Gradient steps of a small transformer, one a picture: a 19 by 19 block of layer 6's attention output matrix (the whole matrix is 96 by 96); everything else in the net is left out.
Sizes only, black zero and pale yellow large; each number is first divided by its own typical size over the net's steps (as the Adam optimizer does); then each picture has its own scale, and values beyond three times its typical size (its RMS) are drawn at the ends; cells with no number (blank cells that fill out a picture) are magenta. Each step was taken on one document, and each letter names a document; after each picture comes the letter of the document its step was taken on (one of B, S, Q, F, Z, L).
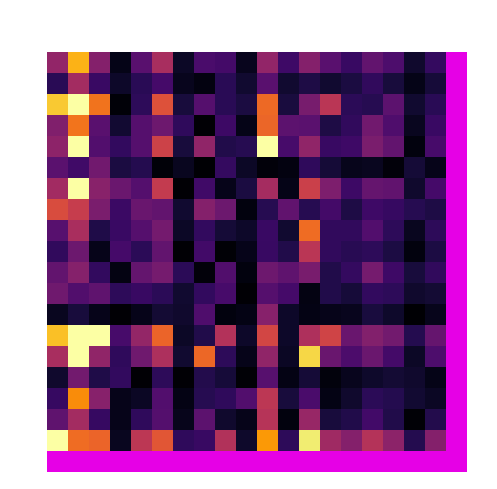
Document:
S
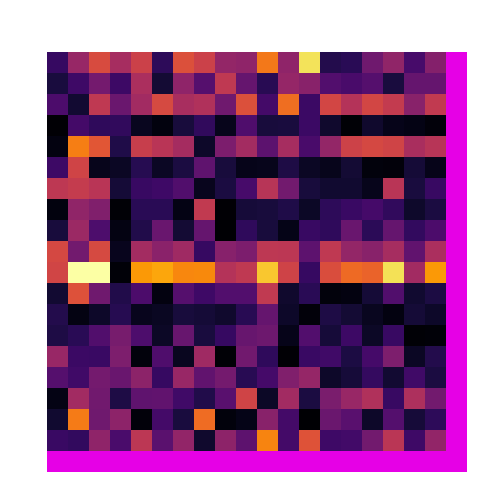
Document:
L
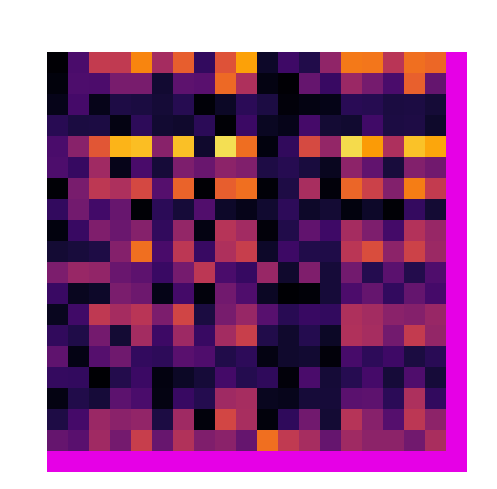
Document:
L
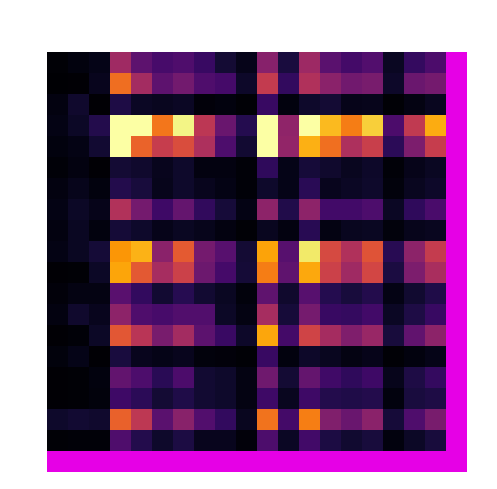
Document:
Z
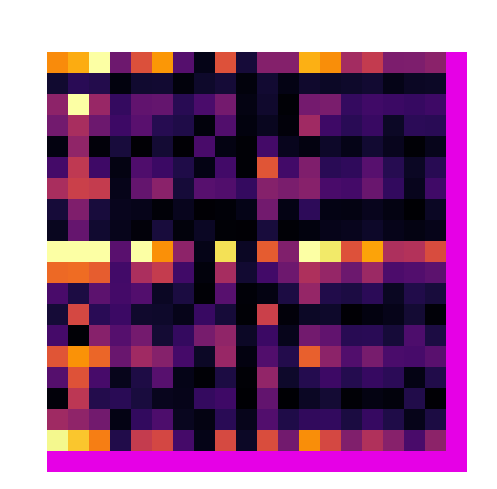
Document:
S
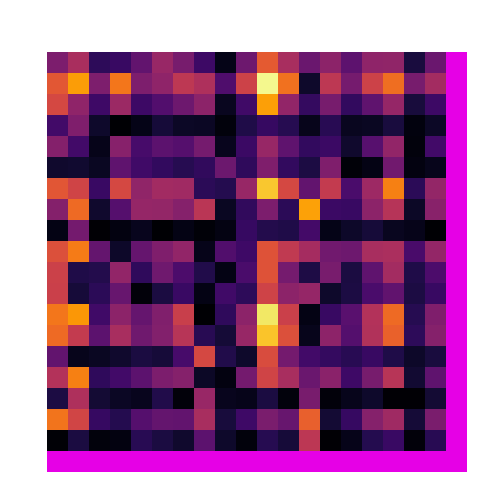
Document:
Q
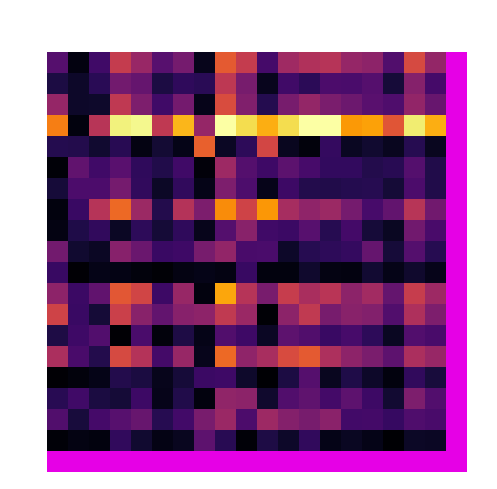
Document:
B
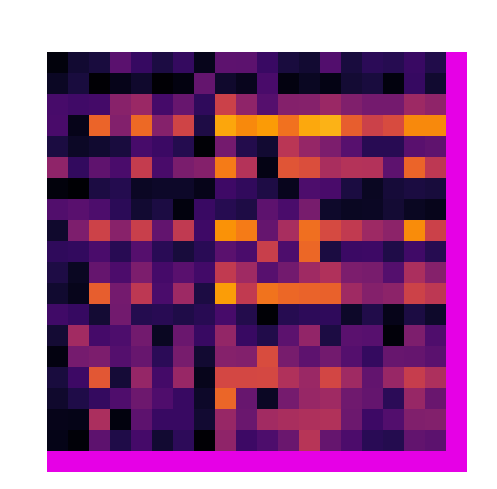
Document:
B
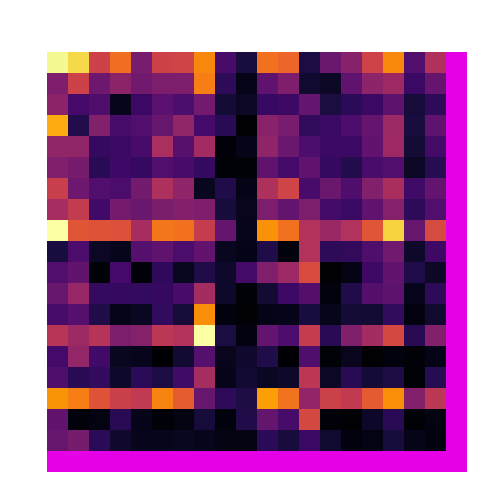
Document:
Q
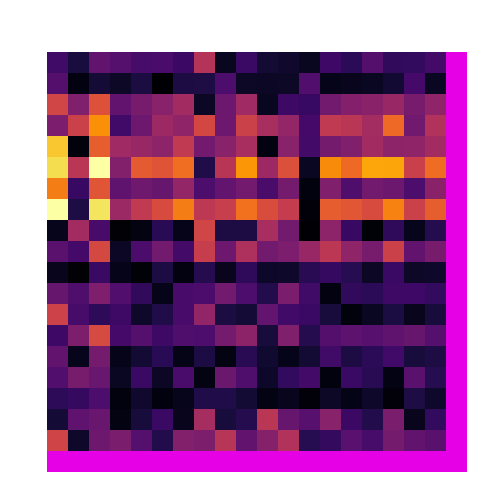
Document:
L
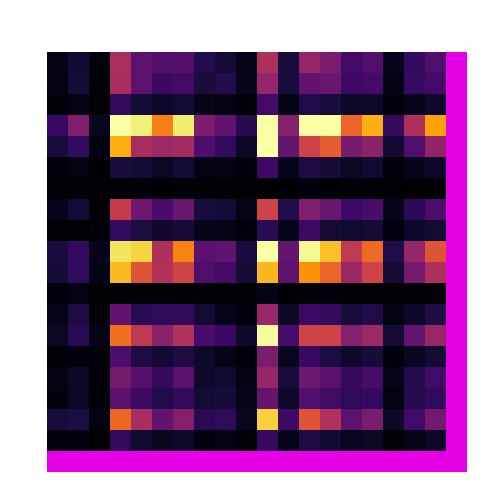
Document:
Z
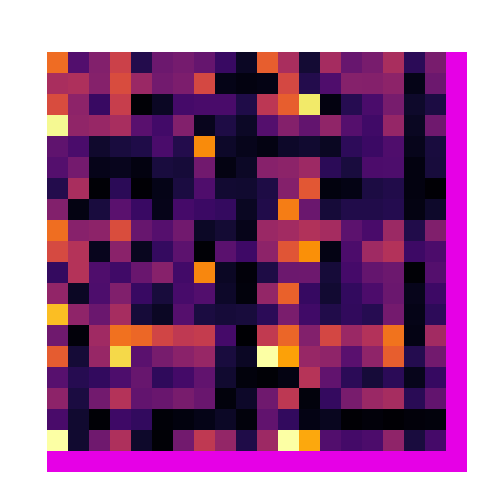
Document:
Q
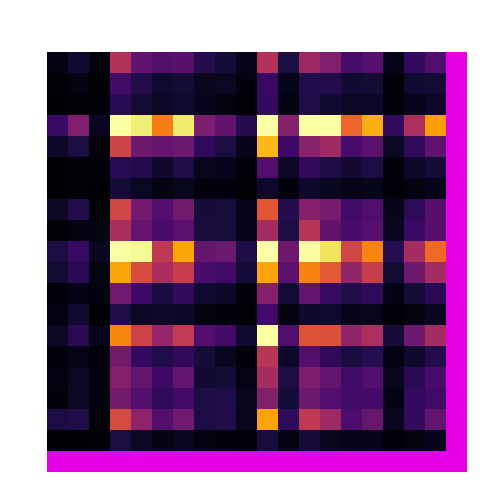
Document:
Z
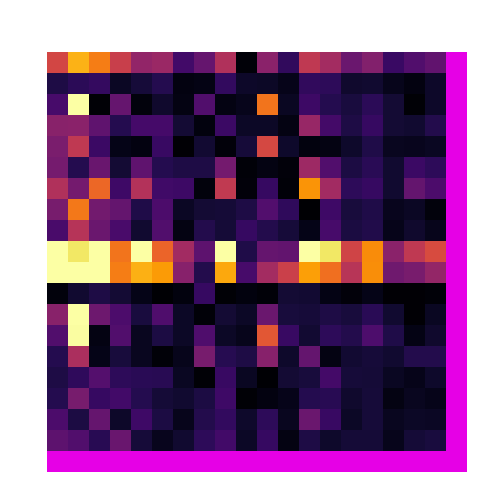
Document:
S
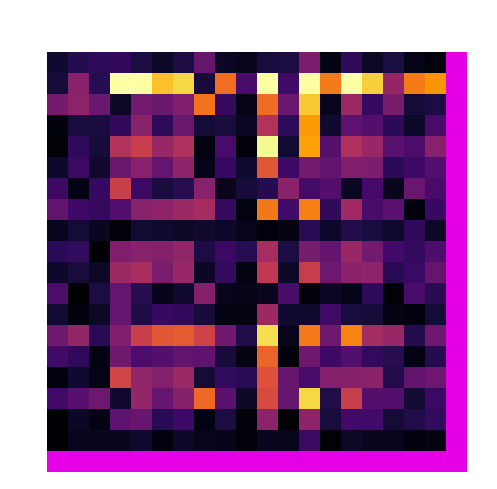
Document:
Z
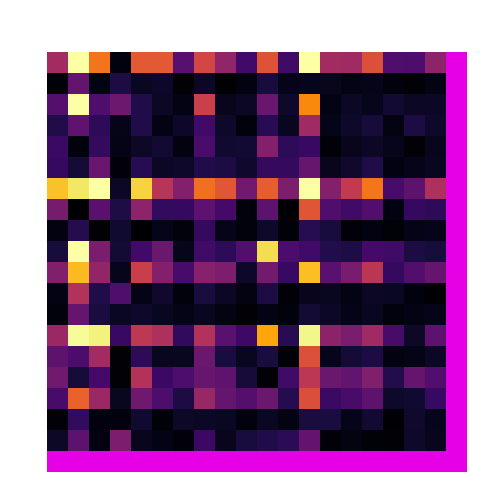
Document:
S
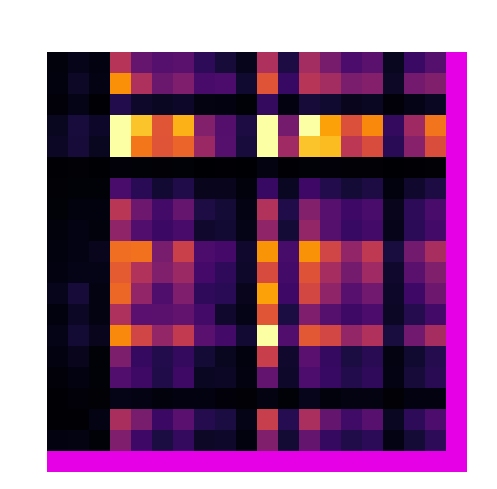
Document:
Z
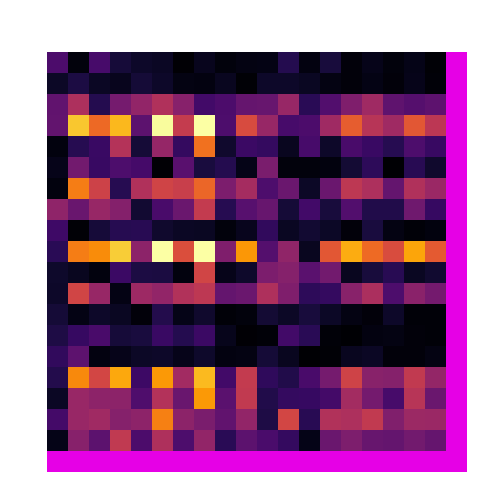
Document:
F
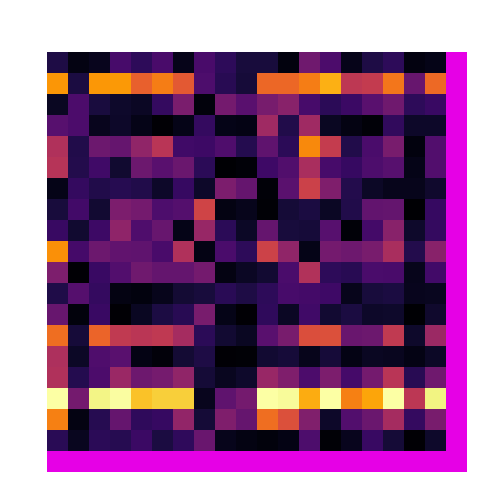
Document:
Q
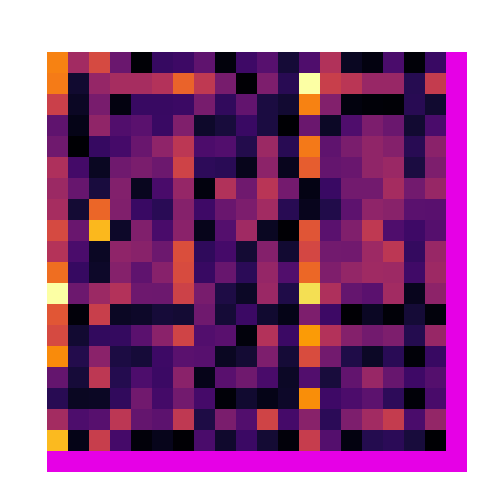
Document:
Q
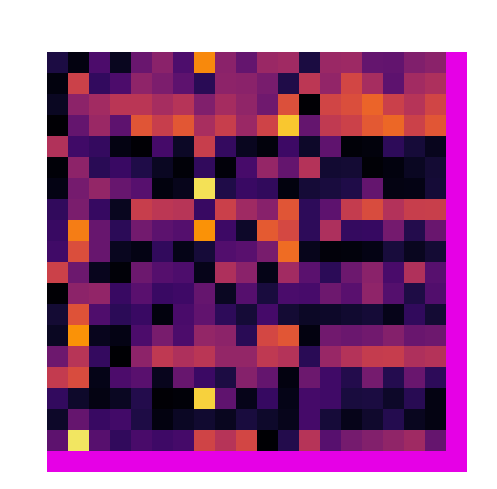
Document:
L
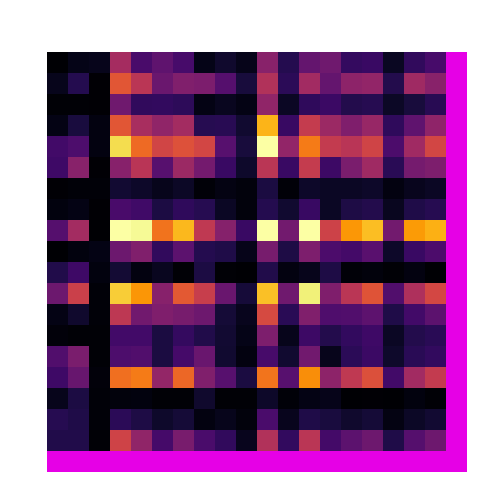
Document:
Z
